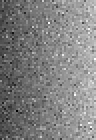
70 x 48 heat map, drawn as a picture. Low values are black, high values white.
No regular stripes run through it. The texture is fine-grained noise. No single row or column stands out from its neighbours. Values rise toward the right.
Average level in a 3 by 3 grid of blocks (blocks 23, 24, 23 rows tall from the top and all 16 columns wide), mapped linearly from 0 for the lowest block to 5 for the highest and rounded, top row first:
035 | 035 | 025
